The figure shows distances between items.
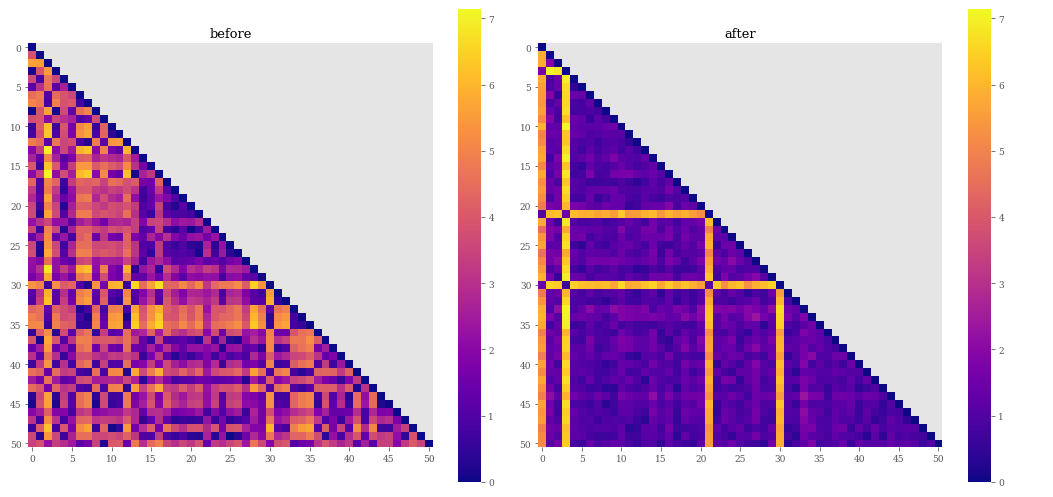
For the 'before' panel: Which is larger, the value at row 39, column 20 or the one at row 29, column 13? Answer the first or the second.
the second
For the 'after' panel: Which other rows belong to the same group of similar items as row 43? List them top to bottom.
1, 2, 4, 5, 6, 7, 8, 9, 10, 11, 12, 13, 14, 15, 16, 17, 18, 19, 20, 22, 23, 24, 25, 26, 27, 28, 29, 31, 32, 33, 34, 35, 36, 37, 38, 39, 40, 41, 42, 44, 45, 46, 47, 48, 49, 50
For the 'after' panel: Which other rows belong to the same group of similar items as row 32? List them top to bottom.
1, 2, 4, 5, 6, 7, 8, 9, 10, 11, 12, 13, 14, 15, 16, 17, 18, 19, 20, 22, 23, 24, 25, 26, 27, 28, 29, 31, 33, 34, 35, 36, 37, 38, 39, 40, 41, 42, 43, 44, 45, 46, 47, 48, 49, 50
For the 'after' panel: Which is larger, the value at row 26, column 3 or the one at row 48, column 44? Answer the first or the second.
the first
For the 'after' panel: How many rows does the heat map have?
51
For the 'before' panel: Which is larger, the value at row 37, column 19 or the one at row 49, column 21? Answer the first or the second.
the first
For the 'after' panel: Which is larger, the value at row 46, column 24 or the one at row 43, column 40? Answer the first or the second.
the first
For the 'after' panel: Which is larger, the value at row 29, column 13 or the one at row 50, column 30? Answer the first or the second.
the second
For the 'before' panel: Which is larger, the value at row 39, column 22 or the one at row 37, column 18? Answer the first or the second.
the first
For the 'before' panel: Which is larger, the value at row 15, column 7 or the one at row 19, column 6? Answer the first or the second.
the first
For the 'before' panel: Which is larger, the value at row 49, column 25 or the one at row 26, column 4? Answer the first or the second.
the second
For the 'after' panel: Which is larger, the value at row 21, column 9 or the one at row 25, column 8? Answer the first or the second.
the first
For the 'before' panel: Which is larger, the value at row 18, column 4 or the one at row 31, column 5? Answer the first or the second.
the second
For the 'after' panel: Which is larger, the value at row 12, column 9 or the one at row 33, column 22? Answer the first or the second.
the second
